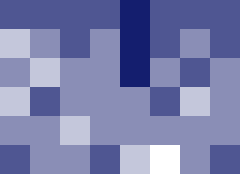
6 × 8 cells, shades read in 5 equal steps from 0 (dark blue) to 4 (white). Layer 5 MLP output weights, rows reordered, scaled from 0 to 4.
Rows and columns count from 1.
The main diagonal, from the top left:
1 2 2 2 2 4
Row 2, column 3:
1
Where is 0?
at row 1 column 5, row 2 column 5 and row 3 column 5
